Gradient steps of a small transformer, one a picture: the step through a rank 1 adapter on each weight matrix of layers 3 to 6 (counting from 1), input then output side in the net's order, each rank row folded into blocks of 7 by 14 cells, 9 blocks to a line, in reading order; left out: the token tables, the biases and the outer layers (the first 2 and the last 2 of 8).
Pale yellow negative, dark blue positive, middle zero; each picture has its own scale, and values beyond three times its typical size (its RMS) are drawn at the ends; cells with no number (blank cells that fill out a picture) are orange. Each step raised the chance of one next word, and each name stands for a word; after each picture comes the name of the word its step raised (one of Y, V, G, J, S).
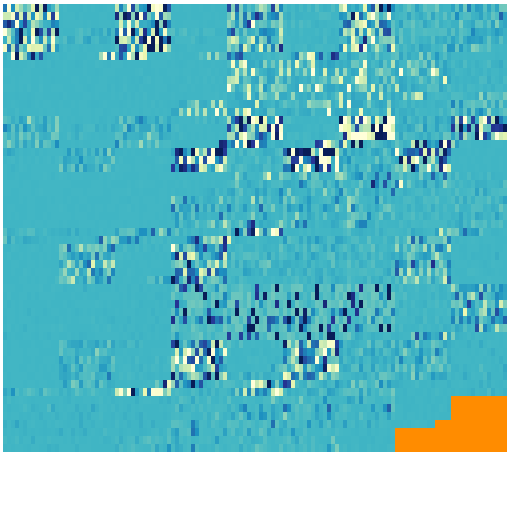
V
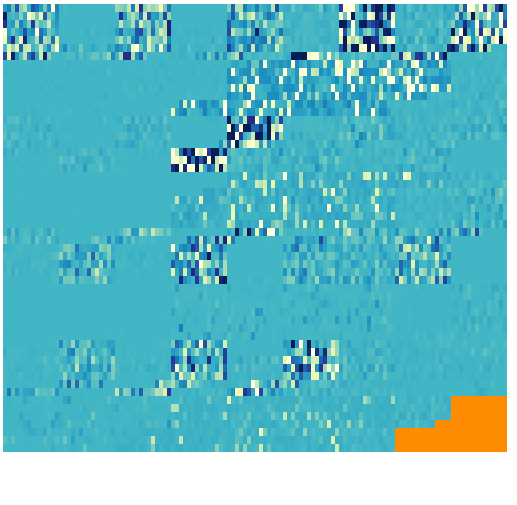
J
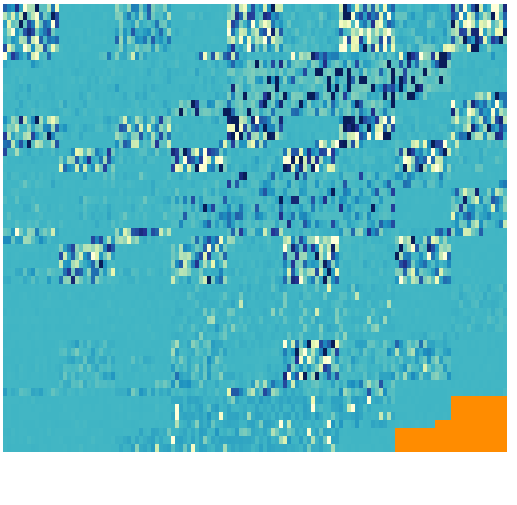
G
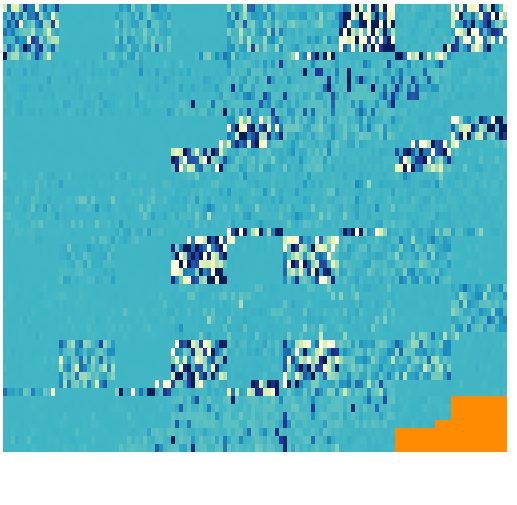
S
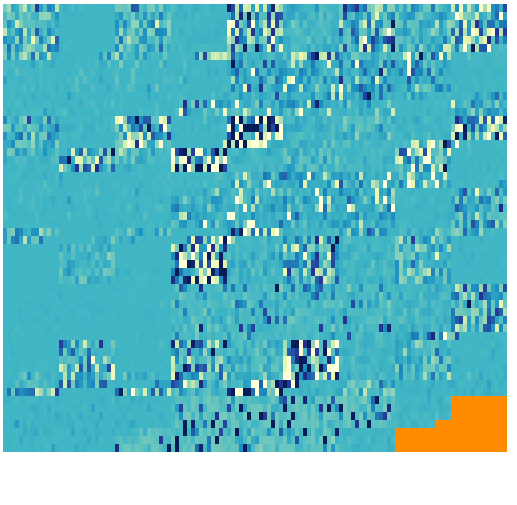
S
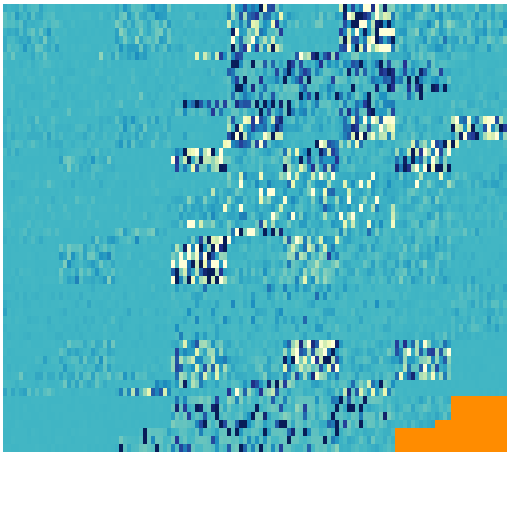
S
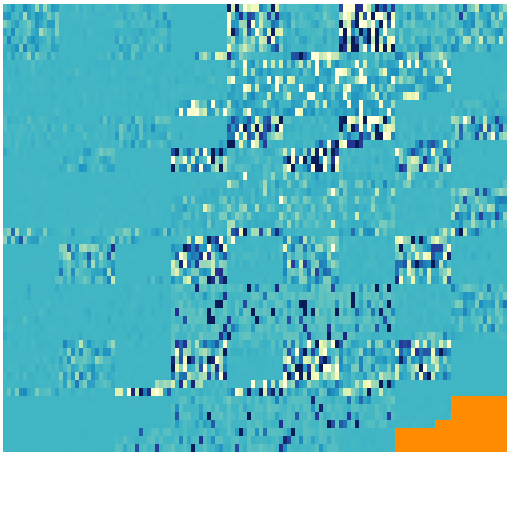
V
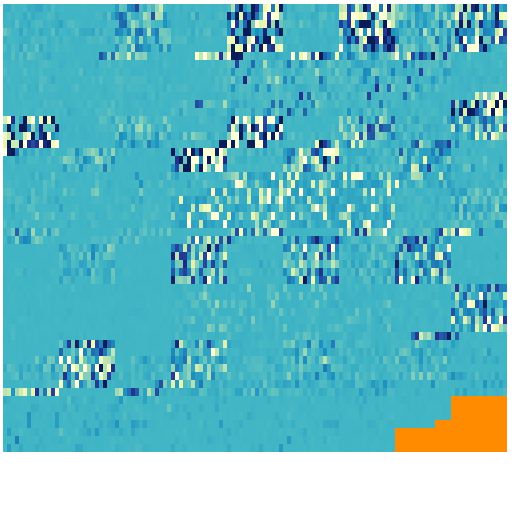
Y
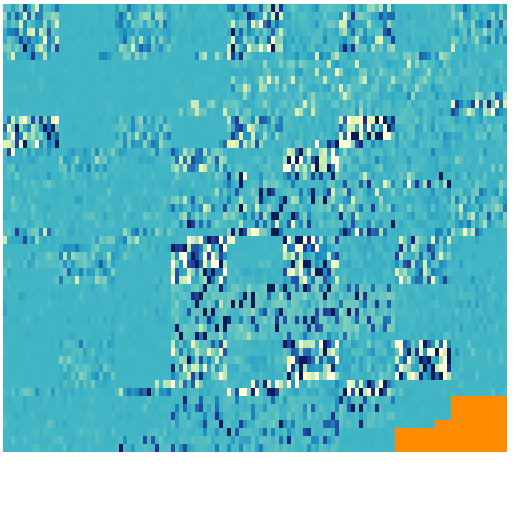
V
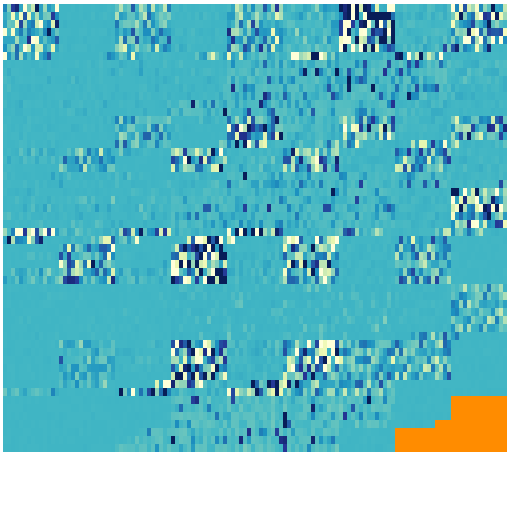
S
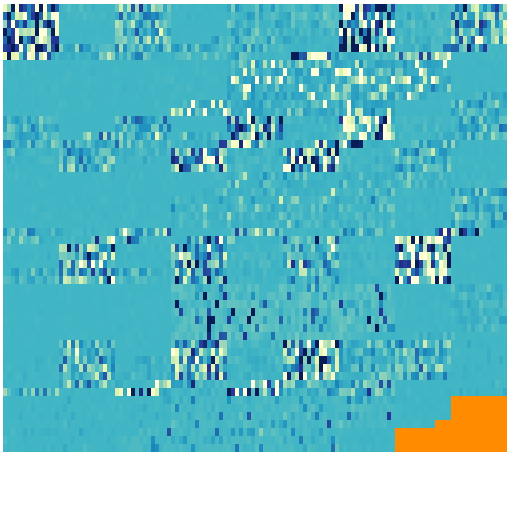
V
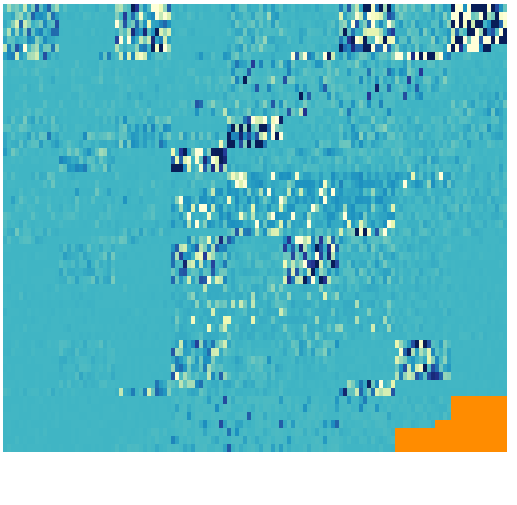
Y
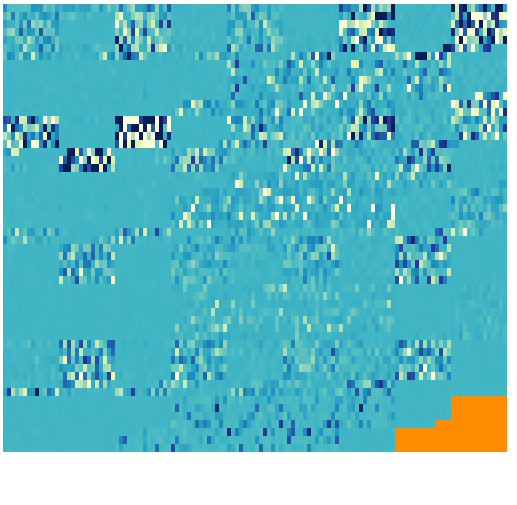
Y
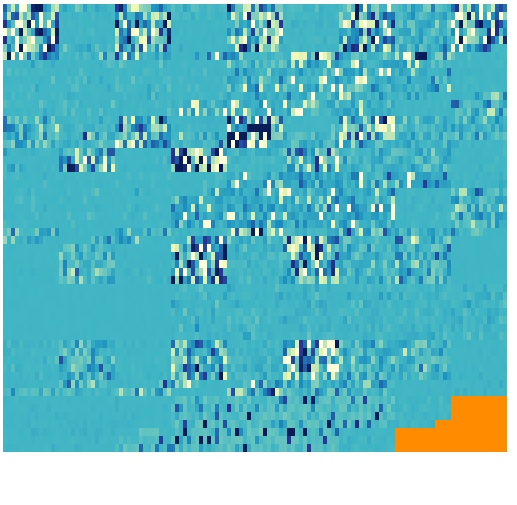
S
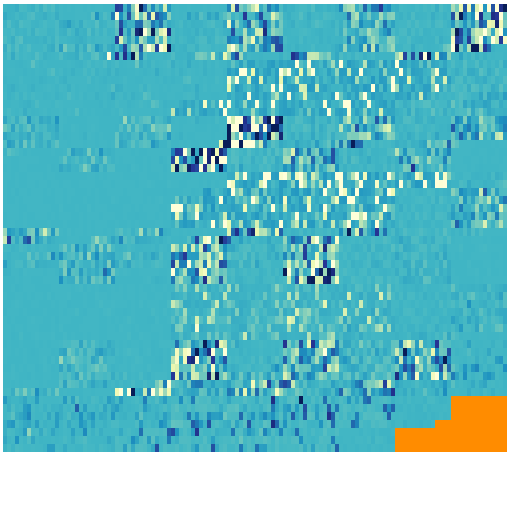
Y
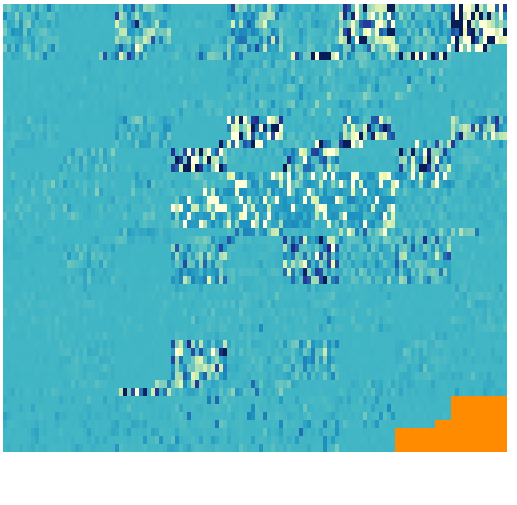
Y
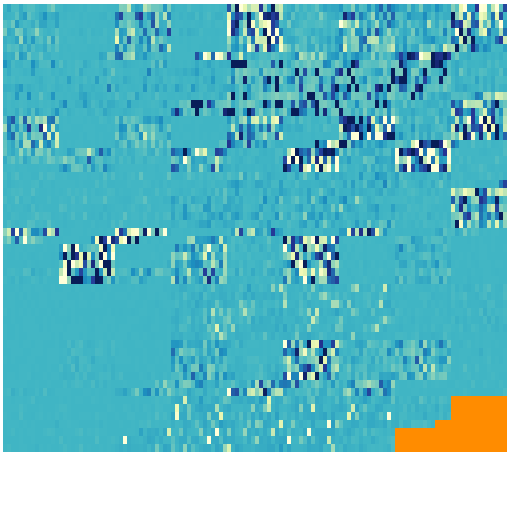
G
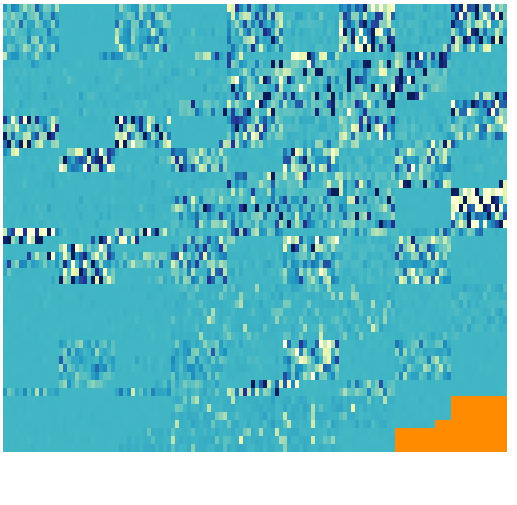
G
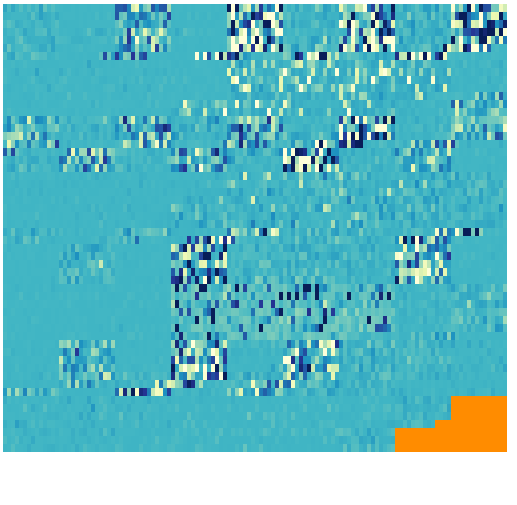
V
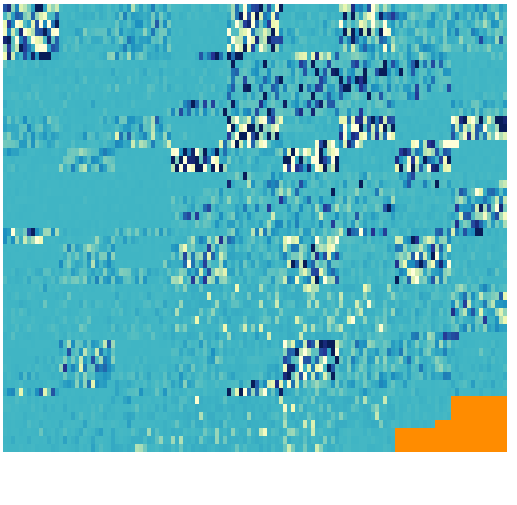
G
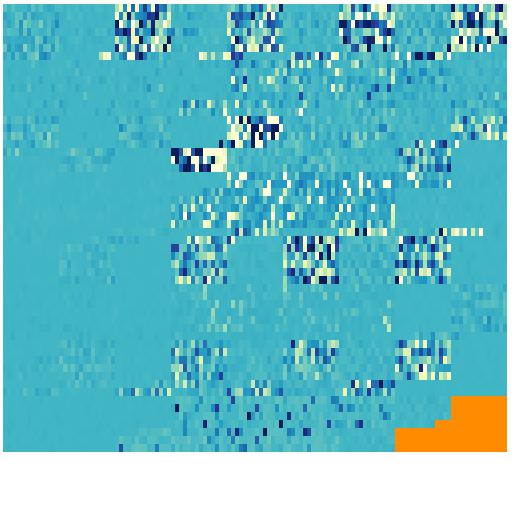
Y
